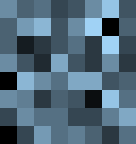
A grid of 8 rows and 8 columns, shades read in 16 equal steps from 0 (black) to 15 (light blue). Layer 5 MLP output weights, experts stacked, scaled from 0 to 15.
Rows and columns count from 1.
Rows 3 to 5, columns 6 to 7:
4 15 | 4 10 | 12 6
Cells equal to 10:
8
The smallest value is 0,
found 3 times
